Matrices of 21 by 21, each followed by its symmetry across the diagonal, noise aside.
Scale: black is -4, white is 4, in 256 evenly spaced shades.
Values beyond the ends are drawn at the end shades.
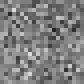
antisymmetric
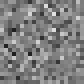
antisymmetric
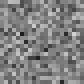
neither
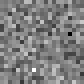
antisymmetric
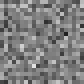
antisymmetric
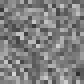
neither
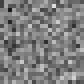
neither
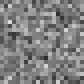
neither
